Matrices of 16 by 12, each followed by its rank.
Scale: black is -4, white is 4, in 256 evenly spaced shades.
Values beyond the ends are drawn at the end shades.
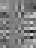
two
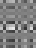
one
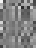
two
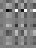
one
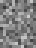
full rank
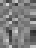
two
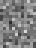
full rank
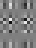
one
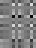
one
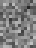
full rank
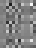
two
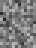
full rank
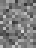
full rank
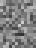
full rank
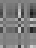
one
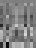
two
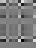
one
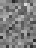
full rank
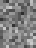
full rank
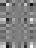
one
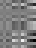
one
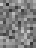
full rank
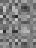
two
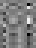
two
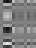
one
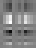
one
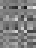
two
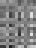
two
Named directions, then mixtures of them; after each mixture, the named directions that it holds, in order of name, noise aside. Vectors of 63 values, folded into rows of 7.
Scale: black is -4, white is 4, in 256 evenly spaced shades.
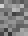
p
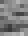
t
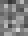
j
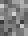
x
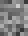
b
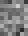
b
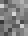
x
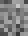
b, x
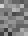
p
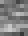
t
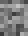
b, p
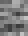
b, t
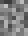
j, x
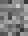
b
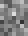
x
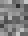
b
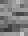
t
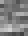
t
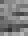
t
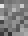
p, x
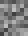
j, p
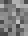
b, x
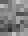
t, x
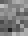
t, x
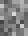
x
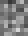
j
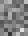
b, p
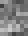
t, x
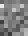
p, x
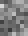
t, x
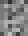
b, j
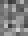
j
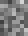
j, x
